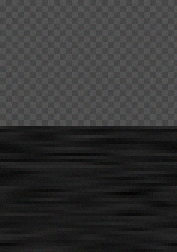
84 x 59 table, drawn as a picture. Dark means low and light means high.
The table splits into 2 rows of 1 panel. Panel 1,1: low, checkered, faint in contrast. Panel 2,1: very low, streaked across, faint in contrast.
